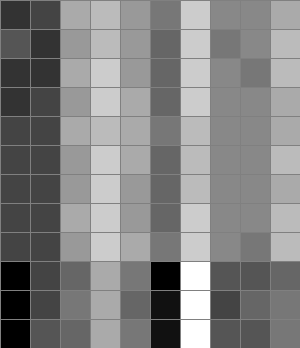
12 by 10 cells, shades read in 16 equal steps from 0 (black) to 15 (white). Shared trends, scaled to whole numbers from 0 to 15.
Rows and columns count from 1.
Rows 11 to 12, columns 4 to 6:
10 6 1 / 10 7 1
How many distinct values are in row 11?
7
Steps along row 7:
same up up down down up down same up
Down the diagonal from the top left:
3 3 10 12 10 6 11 8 7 6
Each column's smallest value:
0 3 6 10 6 0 11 4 5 6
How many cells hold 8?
15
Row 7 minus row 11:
4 0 2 2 3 5 -4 4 2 3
